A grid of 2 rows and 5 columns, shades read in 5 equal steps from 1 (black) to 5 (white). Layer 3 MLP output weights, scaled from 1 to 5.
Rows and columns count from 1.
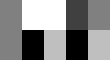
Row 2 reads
3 1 4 1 4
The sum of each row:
18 13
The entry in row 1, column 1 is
3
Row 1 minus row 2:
0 4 1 1 -1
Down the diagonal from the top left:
3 1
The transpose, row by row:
3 3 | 5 1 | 5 4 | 2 1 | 3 4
